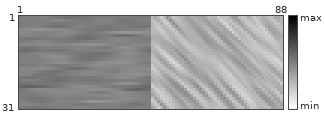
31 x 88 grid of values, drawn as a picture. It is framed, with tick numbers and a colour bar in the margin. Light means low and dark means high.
The table splits into one row of 2 panels. Panel 1,1: middling, streaked across, faint in contrast. Panel 1,2: low, slanting down to the right.
